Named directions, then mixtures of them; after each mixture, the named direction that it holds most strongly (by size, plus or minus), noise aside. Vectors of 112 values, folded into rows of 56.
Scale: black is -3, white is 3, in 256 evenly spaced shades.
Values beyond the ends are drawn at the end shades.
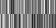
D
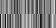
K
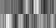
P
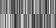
D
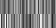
K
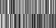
D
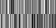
D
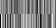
K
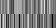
D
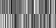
P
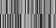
K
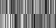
D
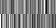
D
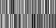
D
